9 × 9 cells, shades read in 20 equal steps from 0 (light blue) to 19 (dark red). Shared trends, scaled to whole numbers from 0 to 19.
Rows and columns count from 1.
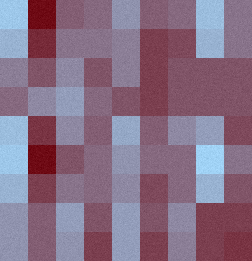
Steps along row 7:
up down up down up down down up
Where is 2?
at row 1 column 8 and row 5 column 1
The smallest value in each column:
1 7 5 9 4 10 7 0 9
